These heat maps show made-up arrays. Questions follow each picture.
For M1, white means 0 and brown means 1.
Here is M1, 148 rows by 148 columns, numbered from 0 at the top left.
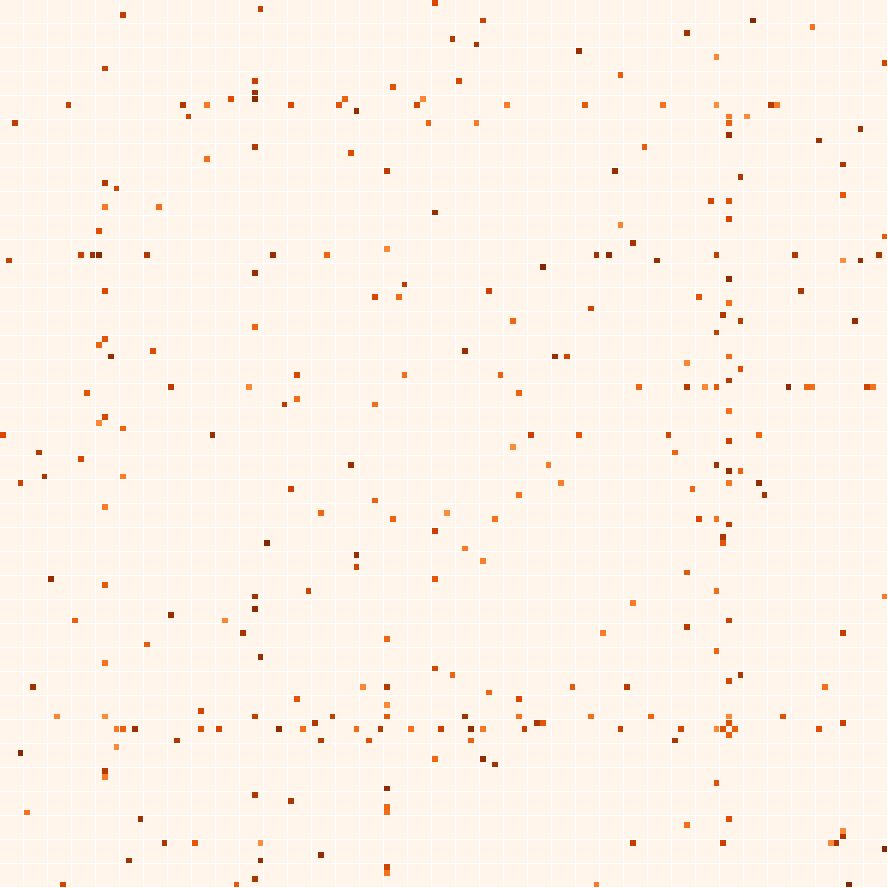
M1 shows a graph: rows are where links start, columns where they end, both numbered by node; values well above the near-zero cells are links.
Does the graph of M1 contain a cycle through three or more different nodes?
no
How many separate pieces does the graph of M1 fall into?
1
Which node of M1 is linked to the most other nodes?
node 121
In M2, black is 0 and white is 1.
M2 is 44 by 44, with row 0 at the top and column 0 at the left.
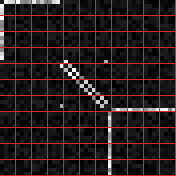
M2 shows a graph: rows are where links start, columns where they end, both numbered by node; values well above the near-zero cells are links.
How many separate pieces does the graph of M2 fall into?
3
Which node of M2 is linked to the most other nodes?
node 27
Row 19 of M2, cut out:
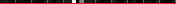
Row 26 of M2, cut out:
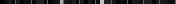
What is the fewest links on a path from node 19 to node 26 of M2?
5
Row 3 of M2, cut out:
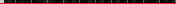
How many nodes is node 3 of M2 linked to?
1
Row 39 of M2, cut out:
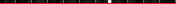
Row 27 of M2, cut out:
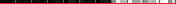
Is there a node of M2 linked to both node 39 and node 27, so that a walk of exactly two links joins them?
no
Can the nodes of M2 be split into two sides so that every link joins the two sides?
yes
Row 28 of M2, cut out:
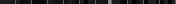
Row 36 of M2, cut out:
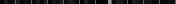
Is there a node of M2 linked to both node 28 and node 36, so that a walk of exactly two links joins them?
yes
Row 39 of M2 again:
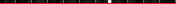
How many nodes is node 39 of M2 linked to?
1
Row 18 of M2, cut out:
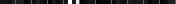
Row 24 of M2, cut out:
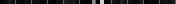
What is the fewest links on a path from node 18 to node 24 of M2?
6
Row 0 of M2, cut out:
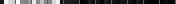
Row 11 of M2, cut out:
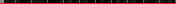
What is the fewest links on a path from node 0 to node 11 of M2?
1
